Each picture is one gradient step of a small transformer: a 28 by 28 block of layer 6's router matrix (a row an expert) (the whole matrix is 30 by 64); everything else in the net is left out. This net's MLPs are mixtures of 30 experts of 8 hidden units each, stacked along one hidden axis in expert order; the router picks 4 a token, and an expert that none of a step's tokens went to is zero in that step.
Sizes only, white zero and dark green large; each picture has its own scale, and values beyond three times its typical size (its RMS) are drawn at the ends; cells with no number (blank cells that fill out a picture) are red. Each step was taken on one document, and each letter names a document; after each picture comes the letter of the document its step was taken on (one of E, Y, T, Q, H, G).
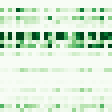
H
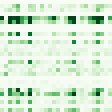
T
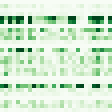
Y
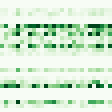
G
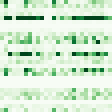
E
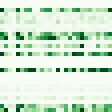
H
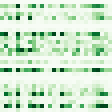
T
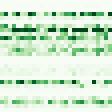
G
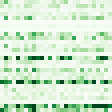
E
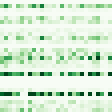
Y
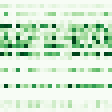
G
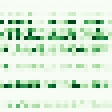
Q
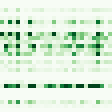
Q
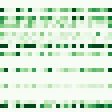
H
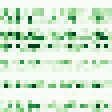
T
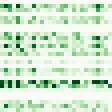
T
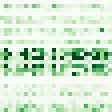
E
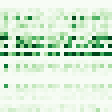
G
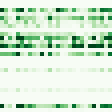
H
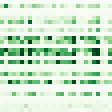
Y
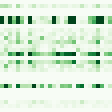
Q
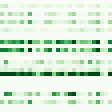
Y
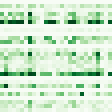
Y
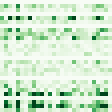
T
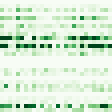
G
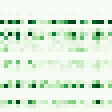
Q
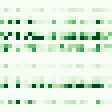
Q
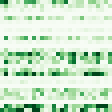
E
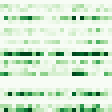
E
